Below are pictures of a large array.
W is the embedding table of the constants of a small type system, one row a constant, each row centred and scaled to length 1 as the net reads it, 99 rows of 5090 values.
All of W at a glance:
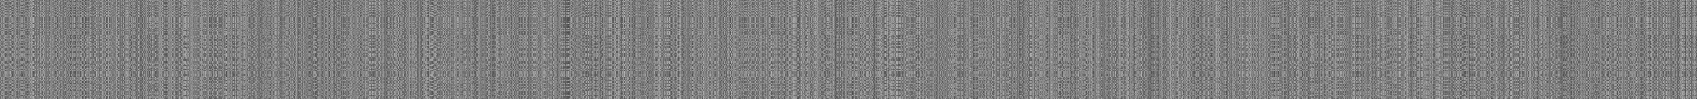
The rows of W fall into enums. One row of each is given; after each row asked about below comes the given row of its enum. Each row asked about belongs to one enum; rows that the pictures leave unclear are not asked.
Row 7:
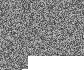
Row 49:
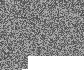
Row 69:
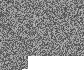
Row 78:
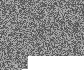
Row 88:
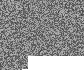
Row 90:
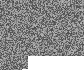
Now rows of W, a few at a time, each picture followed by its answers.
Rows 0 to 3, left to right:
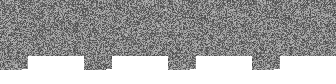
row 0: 78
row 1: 90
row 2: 49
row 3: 49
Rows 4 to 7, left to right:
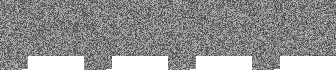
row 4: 78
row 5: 69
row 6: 49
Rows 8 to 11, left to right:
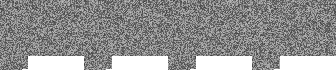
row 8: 90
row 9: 49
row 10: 90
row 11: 78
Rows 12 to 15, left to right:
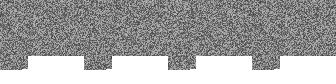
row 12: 69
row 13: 90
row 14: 88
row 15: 69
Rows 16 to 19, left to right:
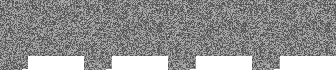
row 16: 90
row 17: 78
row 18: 78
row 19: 78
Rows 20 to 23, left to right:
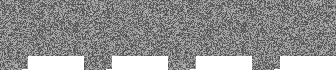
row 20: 78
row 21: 88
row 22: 78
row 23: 90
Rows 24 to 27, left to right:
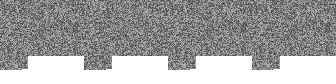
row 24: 78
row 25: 88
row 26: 78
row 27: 78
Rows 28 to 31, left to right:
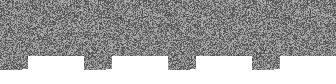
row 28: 90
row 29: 49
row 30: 69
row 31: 49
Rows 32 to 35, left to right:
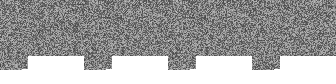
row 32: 78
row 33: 49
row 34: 49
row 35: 90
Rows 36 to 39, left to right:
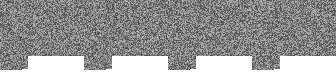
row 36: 69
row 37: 7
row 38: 90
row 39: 88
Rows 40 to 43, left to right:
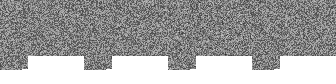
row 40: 88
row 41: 90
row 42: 7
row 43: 69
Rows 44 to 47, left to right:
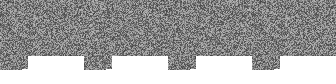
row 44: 69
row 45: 88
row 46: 90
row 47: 69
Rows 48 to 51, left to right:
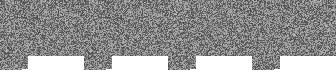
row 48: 49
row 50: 88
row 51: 90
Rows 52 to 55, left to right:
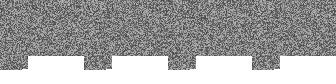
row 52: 90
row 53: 88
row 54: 49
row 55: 88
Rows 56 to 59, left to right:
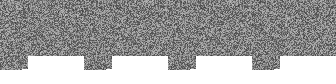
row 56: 88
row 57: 90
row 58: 90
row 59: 69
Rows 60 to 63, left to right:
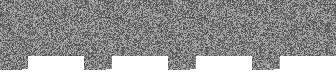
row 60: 69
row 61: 49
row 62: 49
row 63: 78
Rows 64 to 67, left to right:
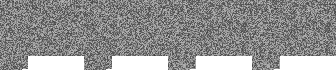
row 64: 90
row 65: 69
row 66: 78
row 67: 78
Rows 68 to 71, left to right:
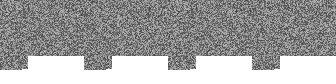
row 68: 88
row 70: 88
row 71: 90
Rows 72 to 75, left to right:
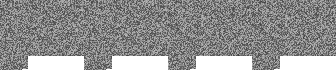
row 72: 90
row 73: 90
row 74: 69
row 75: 69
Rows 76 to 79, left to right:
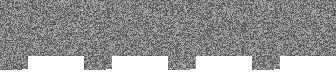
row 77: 88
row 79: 88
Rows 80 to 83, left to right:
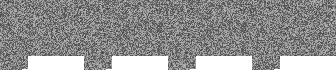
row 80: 69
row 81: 78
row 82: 78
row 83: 90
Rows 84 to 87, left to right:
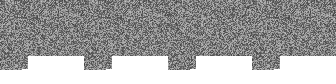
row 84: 49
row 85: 49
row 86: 69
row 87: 49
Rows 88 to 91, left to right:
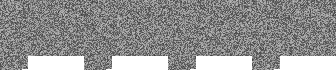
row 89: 69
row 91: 49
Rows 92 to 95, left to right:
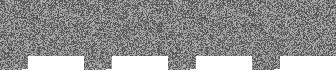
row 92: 49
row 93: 78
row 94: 49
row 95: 69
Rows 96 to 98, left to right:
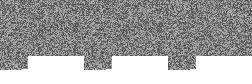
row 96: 78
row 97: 78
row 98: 88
